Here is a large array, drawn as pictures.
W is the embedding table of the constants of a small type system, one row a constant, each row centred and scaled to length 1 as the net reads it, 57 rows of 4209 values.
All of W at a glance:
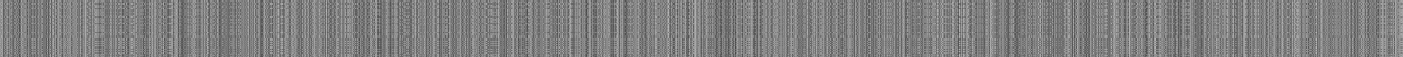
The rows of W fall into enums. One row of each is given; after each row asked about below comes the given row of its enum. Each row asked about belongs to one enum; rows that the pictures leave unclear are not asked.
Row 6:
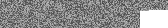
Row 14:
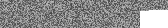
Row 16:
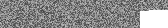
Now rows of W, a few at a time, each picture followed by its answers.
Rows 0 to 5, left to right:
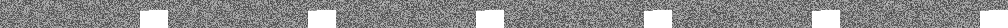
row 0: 6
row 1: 6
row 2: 14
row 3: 16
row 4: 16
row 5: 14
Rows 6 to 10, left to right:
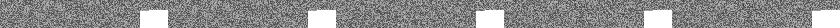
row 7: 6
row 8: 16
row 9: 14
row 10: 14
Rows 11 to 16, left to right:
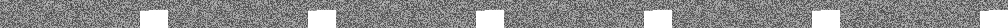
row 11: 14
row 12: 6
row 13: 14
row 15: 6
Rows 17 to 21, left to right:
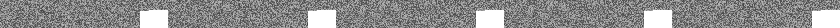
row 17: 16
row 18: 14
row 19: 6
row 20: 6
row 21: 14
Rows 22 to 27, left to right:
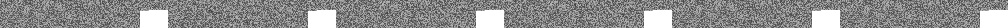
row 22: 6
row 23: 16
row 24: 14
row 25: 14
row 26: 6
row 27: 6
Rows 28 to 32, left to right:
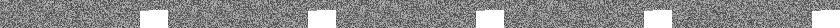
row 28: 14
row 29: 6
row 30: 6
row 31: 6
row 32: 16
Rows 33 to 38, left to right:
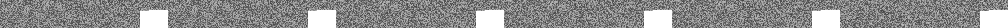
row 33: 6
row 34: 6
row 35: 14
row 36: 14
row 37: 14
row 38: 16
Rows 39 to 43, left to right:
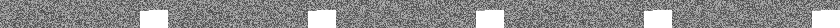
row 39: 16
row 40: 16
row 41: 6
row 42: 16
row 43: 6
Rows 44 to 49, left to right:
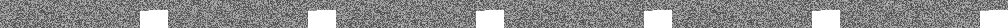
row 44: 16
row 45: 6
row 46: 16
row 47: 16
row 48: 16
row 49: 14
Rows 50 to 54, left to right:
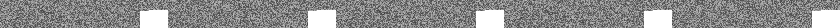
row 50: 16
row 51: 14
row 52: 16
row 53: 16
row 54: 6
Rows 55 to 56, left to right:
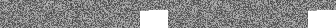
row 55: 14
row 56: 6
